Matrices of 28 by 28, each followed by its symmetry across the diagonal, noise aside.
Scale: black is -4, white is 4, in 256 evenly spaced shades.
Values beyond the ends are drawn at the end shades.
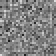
symmetric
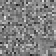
antisymmetric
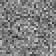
neither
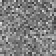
neither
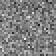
antisymmetric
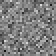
symmetric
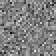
symmetric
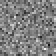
antisymmetric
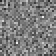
symmetric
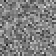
antisymmetric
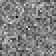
symmetric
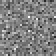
neither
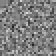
antisymmetric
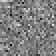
neither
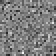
symmetric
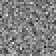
neither
